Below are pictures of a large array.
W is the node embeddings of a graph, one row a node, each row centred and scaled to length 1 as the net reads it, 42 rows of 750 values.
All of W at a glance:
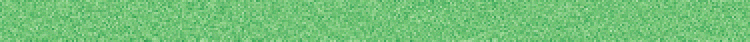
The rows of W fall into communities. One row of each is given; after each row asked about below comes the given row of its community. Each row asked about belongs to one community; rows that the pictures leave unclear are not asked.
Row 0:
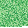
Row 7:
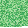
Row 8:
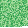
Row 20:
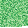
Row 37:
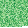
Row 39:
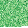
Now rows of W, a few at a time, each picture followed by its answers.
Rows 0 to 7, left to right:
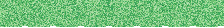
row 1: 20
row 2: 7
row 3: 8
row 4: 8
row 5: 0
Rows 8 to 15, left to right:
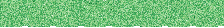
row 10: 8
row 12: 7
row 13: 20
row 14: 20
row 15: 0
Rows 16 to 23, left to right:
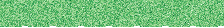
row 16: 39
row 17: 39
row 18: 37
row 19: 7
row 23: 0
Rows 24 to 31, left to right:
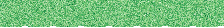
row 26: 7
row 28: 8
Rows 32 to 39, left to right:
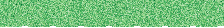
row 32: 20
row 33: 0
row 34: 8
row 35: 0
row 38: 20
